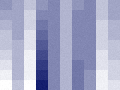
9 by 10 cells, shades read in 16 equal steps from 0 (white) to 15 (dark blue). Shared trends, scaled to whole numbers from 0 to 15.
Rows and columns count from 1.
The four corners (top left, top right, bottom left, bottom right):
7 6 0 2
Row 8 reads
1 5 1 14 8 5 9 7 1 3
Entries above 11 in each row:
0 0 0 0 0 1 1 1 1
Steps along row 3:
up down up down down up same down up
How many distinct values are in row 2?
5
